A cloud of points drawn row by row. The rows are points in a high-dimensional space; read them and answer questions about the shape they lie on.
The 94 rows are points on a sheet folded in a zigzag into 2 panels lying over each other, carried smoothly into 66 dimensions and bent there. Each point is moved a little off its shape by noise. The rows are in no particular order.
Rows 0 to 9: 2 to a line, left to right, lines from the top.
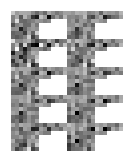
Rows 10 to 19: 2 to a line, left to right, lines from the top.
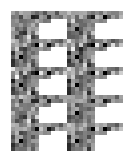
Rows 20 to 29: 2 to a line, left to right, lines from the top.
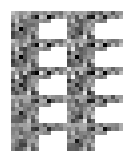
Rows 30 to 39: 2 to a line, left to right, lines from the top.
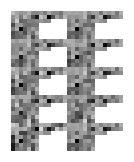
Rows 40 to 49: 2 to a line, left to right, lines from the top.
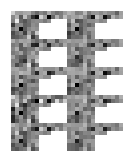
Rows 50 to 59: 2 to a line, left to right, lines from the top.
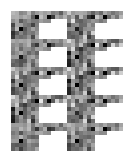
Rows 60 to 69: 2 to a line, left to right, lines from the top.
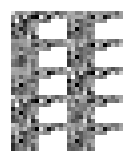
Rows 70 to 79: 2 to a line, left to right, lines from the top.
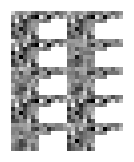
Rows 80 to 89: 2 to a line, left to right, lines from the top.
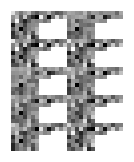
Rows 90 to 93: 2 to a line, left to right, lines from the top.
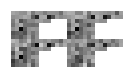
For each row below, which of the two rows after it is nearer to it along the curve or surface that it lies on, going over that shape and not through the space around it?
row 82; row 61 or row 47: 61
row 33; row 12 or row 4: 4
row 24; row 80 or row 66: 80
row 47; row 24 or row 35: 35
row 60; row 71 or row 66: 71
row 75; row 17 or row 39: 17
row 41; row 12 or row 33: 12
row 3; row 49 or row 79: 79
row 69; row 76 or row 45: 76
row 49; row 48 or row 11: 48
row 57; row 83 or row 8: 83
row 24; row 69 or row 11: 69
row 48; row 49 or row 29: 49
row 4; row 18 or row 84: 84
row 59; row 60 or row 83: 83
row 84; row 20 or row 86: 20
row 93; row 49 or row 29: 49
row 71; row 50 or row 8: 8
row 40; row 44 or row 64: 64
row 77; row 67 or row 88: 88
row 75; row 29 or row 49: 49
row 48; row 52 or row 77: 77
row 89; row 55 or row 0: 55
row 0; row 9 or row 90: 9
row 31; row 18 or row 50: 50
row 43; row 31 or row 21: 21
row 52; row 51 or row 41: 51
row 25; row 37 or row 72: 72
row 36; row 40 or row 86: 40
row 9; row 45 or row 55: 45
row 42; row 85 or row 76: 76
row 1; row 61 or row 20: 20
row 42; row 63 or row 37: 37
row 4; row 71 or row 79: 79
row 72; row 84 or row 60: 60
